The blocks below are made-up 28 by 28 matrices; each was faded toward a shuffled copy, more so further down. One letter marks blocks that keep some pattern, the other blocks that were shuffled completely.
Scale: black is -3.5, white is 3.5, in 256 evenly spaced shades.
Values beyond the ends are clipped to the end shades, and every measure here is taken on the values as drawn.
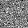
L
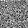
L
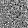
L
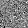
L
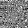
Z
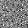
Z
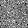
L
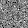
L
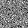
L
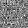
Z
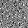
Z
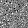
L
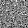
L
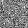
L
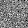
L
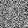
Z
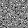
L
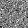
L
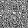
Z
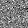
L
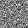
Z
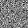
Z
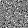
L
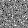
L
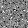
L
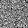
L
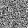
L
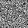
L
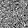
L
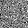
L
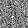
L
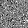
L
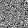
L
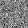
L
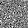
L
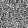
L
